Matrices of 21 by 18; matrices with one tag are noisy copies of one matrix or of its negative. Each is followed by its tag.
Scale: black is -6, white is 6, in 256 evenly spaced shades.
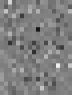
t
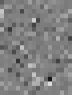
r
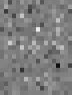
t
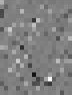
r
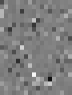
r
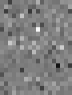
t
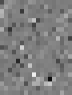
r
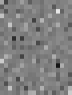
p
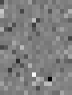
r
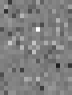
t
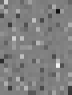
p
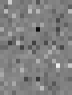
t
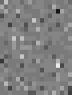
p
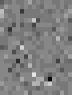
r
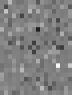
t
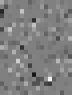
r
